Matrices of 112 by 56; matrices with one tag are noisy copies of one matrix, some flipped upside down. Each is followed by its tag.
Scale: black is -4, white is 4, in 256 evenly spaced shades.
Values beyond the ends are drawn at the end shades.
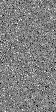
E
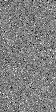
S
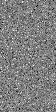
E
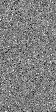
S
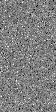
E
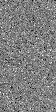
S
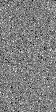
S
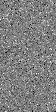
S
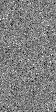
S
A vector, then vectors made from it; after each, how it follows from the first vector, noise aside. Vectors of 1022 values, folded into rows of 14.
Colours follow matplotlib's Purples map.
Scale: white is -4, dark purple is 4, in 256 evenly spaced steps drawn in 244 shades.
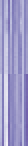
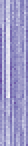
wrapped around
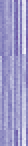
wrapped around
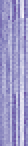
wrapped around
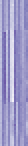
wrapped around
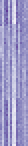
wrapped around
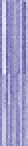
wrapped around
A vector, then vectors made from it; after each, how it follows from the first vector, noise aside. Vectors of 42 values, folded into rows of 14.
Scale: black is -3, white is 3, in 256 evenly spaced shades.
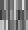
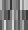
reversed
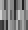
negated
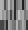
negated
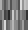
reversed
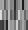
negated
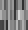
negated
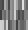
copied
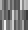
reversed
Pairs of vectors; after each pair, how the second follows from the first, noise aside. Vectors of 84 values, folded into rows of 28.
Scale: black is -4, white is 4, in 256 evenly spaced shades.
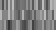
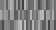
shuffled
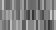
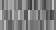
wrapped around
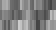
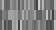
shuffled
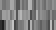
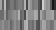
reversed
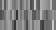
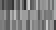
shuffled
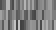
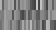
reversed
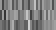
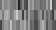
shuffled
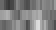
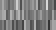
shuffled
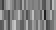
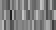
reversed
